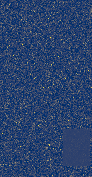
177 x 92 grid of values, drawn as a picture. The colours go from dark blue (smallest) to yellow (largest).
Average level on the scale: 20%. Slope: none. Calmest part: bottom right. Odd patch: calmer, in the bottom right. Stripes: none. Grain: fine. Mirror symmetry: none.
